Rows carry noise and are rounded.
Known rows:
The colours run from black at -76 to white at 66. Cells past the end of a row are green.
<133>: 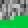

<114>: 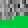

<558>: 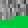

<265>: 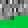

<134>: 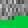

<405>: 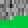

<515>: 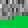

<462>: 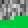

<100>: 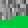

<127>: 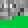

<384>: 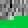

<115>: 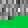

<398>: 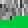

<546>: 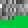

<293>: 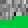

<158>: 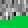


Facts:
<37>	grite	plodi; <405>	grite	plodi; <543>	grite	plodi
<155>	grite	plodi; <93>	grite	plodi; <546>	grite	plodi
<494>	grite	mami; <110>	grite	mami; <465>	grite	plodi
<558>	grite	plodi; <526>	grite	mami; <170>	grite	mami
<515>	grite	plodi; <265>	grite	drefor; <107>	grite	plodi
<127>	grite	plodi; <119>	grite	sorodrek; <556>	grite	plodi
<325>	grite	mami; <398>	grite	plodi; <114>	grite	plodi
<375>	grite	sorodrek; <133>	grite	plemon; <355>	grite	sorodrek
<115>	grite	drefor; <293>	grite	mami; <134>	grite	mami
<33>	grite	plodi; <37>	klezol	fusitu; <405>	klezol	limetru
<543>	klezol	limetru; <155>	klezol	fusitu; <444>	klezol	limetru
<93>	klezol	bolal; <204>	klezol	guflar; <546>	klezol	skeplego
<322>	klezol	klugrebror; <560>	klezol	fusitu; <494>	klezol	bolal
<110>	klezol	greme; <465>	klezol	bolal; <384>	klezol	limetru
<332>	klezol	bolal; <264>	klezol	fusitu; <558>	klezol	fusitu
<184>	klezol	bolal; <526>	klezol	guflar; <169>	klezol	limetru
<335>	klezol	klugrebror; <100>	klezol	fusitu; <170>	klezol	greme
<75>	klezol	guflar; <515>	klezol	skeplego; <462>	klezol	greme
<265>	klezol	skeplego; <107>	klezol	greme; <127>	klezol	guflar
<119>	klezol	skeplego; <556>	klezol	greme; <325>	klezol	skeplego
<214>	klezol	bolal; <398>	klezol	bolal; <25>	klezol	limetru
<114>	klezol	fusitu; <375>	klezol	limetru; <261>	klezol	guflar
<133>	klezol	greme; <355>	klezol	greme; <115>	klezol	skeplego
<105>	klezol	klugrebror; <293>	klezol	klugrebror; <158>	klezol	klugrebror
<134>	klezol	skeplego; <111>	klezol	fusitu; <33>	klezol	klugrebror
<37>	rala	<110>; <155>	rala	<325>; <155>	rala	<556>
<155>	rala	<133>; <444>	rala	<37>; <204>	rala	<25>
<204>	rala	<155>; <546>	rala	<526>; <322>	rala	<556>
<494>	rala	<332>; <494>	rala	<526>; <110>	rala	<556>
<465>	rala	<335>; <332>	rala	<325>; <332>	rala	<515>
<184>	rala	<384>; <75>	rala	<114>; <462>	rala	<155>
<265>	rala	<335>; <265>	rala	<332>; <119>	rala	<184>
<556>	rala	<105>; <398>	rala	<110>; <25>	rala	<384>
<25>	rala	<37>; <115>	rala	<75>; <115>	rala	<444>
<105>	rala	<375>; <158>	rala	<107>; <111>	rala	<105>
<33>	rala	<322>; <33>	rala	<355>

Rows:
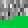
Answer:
<75>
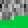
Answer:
<110>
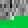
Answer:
<25>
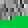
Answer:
<494>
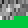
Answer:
<107>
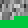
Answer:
<556>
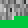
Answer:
<155>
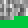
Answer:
<204>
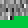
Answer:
<465>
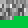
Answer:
<526>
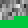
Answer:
<355>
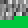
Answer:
<335>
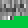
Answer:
<184>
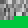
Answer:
<105>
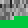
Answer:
<444>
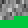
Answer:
<170>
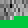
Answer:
<375>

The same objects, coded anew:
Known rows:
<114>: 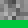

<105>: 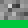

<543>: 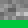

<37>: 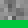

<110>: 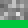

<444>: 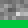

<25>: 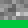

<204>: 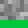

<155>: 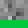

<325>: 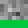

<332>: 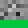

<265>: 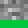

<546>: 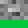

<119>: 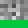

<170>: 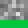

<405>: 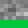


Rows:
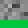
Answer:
<293>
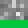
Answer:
<462>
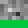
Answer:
<515>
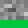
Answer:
<375>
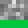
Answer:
<133>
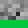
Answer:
<526>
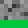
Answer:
<33>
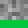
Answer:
<134>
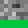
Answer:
<335>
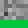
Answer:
<184>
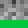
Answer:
<115>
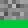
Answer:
<398>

